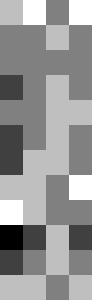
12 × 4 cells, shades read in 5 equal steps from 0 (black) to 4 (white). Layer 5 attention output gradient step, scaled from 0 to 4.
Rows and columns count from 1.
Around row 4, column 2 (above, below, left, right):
2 2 1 3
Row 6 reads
1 2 3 2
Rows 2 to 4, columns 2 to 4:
2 3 2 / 2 2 2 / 2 3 2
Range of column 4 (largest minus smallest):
3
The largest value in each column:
4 4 3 4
